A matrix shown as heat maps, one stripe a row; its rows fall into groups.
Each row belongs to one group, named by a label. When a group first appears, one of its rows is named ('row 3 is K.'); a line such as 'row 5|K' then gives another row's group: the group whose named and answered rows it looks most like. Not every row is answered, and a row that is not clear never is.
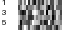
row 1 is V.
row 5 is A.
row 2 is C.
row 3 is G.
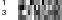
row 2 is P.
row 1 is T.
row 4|P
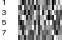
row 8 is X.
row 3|T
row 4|C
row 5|P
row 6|P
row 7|T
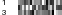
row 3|X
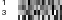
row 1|X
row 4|T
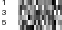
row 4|X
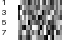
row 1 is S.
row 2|C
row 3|T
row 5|X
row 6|G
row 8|A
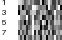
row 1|S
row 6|A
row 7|P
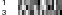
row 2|C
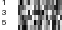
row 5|P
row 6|P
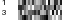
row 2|P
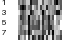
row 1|T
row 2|G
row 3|T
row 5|X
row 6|X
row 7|X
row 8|V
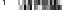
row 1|S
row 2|S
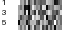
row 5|C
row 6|S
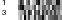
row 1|C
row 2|P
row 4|S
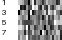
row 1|S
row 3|V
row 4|X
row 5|X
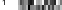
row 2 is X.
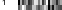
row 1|T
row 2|C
